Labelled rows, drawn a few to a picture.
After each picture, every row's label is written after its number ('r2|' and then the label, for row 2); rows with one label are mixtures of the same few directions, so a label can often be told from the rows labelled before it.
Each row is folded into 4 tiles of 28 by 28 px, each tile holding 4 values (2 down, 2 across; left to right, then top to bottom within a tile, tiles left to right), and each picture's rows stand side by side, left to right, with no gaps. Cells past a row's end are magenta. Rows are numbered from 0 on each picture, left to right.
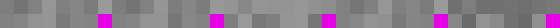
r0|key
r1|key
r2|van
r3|key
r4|van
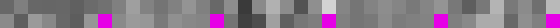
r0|van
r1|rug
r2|rug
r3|rug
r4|key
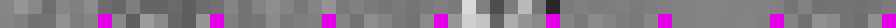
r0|key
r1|van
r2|rug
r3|van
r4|rug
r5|van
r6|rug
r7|van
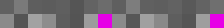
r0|van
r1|van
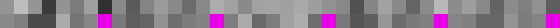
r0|key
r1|rug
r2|van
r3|rug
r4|key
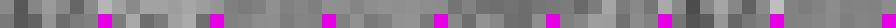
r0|rug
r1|van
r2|key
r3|van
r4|van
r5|key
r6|rug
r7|key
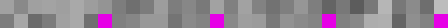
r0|van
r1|key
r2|rug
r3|key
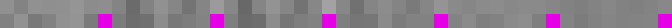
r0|van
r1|rug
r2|rug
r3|rug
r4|van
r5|rug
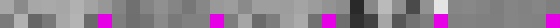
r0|van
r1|rug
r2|van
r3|rug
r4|key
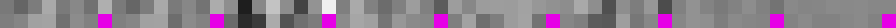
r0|key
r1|key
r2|rug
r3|rug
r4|van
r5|key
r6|rug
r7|van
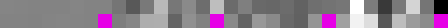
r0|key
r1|key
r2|van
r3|rug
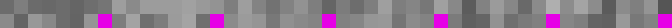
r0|van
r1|van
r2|rug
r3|key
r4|rug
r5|key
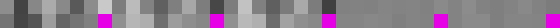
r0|rug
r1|rug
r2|rug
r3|key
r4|rug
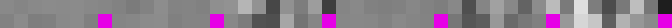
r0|van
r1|key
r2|key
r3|rug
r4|rug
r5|rug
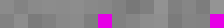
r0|van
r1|key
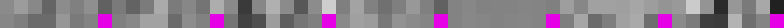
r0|key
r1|key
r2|rug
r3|rug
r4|rug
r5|van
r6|key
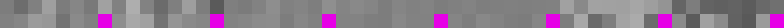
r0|key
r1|rug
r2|key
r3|key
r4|van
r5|van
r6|van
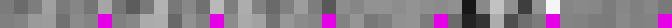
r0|key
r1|key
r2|rug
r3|van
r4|rug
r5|key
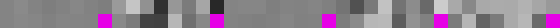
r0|rug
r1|key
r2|key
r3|key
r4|van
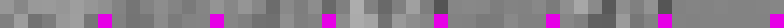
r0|van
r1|rug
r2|key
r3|rug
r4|key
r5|key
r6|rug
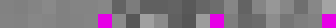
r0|key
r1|van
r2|rug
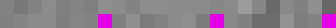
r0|key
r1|van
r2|key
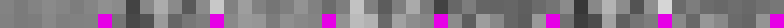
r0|rug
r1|rug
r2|rug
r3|rug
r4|van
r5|rug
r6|van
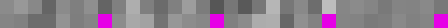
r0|key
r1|rug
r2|key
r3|key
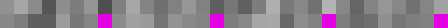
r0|key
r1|rug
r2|key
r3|rug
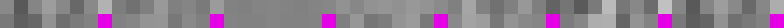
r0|rug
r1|key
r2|rug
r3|van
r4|rug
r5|key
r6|rug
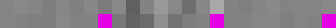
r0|key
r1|rug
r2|key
